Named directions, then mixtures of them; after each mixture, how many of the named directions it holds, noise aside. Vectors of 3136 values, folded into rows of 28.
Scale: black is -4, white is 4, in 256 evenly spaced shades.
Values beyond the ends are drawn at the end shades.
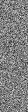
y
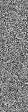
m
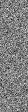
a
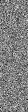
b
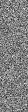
one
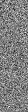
three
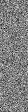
one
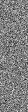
one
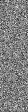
two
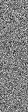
three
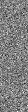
three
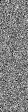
one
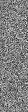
one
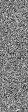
three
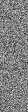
one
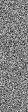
one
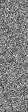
two
